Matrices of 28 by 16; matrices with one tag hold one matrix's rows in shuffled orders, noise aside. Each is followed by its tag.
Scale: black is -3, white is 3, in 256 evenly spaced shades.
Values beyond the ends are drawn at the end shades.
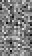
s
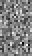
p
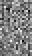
p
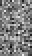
s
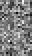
s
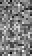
s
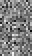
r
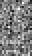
s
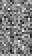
s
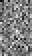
p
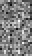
s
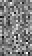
p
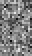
s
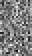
p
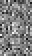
r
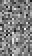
r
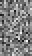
p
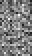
s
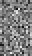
p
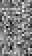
s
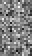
s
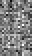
s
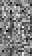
s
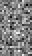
s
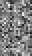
s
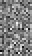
p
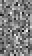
p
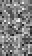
s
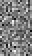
r
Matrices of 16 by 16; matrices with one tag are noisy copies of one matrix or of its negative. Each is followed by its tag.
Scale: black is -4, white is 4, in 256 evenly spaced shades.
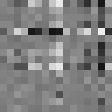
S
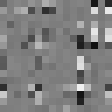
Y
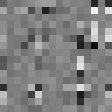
Y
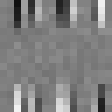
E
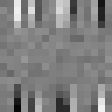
E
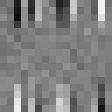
E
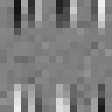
E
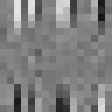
E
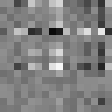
S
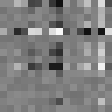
S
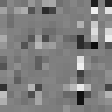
Y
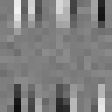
E
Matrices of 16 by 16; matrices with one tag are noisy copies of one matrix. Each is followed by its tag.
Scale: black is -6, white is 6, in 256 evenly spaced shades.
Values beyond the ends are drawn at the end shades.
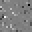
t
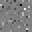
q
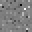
q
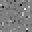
q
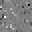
t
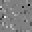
t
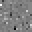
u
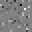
q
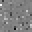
u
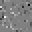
t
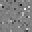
q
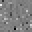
u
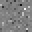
q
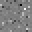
q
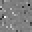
t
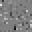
u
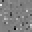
u
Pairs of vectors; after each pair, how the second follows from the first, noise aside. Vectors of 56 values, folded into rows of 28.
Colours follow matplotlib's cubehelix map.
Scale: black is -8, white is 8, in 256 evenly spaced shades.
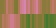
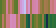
scaled up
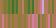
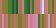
scaled up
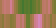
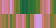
scaled up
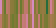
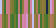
scaled up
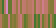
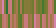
negated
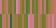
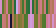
scaled up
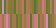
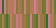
negated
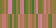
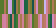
scaled up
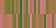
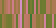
negated
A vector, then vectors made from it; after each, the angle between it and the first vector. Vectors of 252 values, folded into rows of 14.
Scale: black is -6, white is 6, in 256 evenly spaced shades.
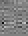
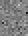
partly aligned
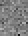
partly aligned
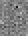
partly opposed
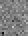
orthogonal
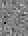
orthogonal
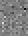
partly opposed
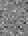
partly opposed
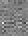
nearly opposite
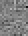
partly aligned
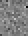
orthogonal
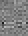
nearly parallel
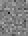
partly opposed
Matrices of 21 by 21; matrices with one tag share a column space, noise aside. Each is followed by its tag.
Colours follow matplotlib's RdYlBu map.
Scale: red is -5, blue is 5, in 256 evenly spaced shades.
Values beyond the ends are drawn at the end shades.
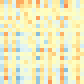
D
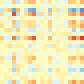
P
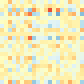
P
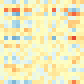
P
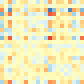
P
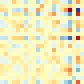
P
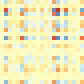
P
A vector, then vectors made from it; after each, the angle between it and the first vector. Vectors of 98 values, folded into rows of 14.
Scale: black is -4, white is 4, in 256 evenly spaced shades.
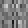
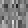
nearly opposite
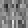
nearly opposite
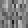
nearly parallel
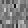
partly aligned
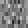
orthogonal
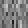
nearly parallel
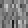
nearly parallel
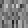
nearly parallel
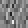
partly opposed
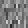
partly aligned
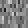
orthogonal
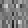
nearly parallel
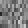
partly aligned
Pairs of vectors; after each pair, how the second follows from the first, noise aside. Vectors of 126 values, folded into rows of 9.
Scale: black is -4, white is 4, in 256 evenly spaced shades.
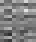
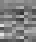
wrapped around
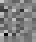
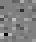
partly zeroed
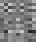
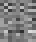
negated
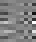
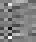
wrapped around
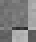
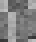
wrapped around
